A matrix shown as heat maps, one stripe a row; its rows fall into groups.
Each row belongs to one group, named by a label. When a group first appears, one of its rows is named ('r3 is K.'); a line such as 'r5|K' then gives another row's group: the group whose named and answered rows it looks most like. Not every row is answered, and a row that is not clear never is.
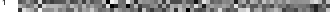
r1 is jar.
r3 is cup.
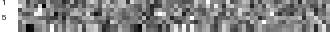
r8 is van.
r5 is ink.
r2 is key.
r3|cup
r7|van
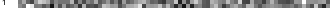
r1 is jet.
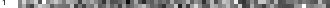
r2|jet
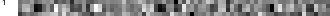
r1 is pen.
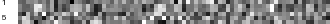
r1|pen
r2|cup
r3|cup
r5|pen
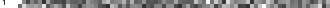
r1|key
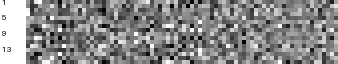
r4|key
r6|ink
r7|cup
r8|van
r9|jar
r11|jar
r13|ink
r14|van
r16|cup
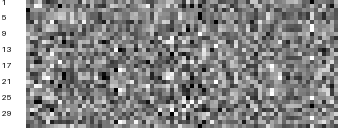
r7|jet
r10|pen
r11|cup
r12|key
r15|jet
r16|van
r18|jar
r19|cup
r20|cup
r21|key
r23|jar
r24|jar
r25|jet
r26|van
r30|jet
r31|jar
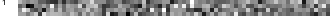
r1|ink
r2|van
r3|pen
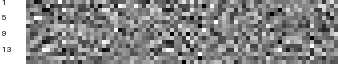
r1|van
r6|key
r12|jet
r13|cup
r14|ink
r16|pen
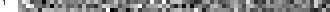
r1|pen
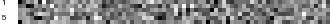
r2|van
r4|jet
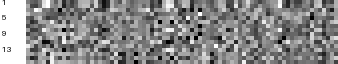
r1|cup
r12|key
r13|cup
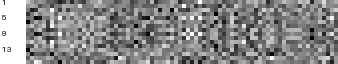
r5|van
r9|van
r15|jar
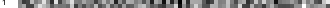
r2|jet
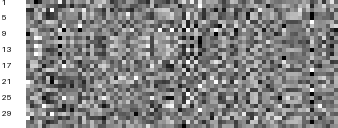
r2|ink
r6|jet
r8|pen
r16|pen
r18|jet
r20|jar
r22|ink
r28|ink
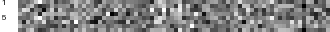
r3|pen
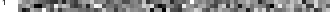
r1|ink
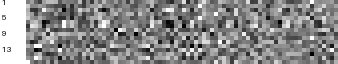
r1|jet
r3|cup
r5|ink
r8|jar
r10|jet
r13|van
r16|key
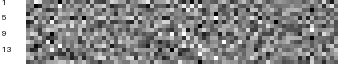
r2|van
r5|key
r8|jet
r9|pen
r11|key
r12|van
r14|ink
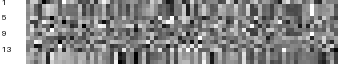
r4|jet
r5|pen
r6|cup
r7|key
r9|jet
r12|van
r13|pen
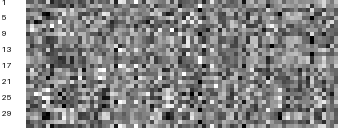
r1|jar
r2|ink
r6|van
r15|ink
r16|ink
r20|key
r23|cup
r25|cup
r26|jar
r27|cup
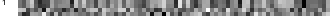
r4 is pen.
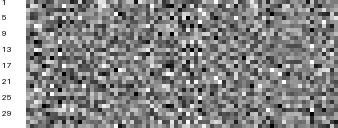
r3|ink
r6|ink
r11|van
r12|jet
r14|van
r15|jar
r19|cup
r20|key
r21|pen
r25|ink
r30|ink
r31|pen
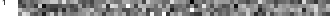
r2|jar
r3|ink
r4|pen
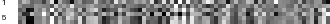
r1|pen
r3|van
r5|van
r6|van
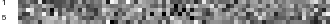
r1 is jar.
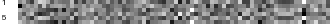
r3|ink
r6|ink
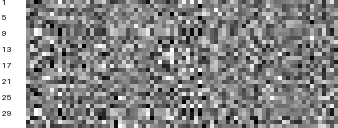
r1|van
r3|key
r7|jar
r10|jet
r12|key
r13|pen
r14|cup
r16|pen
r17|key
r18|van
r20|cup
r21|ink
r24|van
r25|jar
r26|pen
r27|van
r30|cup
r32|jar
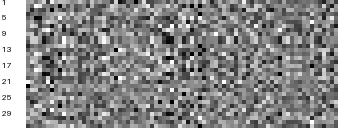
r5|van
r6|jet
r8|cup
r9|key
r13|jar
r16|pen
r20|jar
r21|key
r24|pen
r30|ink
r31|jet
